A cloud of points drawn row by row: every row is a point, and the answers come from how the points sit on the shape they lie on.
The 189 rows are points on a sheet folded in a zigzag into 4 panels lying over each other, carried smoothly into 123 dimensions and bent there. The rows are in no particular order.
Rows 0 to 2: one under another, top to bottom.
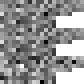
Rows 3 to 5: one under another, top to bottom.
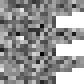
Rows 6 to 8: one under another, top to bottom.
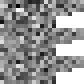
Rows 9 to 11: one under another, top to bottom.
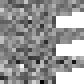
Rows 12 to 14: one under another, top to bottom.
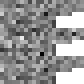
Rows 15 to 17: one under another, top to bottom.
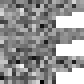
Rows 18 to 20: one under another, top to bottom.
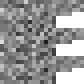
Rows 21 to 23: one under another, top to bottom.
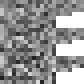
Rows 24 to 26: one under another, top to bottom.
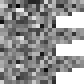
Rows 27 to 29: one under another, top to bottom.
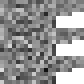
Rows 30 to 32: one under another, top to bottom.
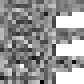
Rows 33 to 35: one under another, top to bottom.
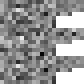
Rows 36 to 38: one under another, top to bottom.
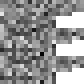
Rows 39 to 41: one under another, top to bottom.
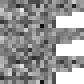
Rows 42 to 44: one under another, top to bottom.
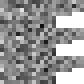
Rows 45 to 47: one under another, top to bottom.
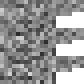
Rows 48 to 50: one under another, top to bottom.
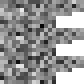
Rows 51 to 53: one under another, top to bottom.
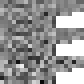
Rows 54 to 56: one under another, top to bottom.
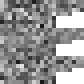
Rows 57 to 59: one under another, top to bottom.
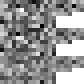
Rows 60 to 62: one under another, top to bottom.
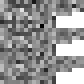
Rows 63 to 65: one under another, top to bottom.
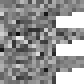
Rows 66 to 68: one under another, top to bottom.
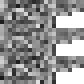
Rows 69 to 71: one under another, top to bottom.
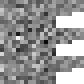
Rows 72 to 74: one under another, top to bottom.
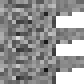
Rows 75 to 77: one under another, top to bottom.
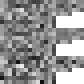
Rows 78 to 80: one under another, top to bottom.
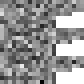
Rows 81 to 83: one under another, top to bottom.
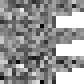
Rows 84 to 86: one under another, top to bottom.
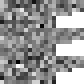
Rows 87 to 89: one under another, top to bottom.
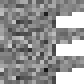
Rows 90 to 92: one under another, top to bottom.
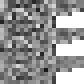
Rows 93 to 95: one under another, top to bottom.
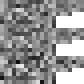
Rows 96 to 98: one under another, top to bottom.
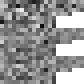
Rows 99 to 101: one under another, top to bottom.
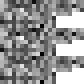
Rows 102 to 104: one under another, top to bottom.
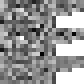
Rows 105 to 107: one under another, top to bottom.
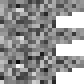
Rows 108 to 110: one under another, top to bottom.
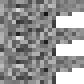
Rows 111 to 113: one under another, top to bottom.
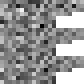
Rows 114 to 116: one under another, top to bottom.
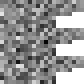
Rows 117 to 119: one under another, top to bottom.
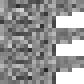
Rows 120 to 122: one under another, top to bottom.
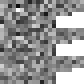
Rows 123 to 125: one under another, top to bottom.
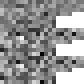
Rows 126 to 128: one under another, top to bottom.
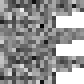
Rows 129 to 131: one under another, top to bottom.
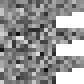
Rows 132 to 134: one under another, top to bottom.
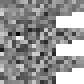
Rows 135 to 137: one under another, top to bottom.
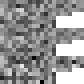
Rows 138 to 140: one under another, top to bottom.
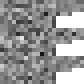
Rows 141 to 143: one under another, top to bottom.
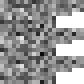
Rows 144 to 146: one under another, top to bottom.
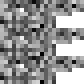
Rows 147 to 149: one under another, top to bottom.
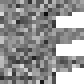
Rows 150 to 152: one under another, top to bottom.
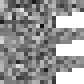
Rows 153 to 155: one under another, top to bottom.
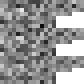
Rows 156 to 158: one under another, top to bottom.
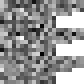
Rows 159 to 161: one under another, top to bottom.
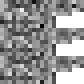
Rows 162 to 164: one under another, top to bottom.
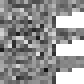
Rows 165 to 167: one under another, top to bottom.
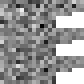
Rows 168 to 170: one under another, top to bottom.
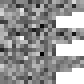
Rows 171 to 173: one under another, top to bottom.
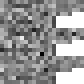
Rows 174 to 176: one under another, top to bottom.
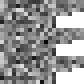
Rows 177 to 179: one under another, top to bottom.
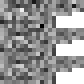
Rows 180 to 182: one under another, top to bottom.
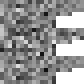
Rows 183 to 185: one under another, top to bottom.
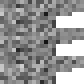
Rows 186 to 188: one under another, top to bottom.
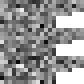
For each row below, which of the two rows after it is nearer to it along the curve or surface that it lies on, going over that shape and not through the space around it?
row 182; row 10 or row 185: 185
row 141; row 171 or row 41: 171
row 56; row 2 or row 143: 2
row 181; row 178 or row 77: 178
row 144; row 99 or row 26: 26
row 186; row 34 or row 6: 34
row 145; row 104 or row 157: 104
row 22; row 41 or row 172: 41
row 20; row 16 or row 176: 16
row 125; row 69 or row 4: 4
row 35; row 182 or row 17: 182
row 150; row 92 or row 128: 128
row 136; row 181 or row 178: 178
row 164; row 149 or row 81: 81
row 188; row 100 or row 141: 100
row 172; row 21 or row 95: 21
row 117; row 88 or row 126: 126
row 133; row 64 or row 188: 188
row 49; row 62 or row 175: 175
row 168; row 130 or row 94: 130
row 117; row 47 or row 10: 10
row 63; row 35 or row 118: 35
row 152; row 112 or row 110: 112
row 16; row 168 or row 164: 164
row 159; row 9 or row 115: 9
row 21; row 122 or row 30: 122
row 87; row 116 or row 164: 164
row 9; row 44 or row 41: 41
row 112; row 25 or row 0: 25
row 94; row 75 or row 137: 137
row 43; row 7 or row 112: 7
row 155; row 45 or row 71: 45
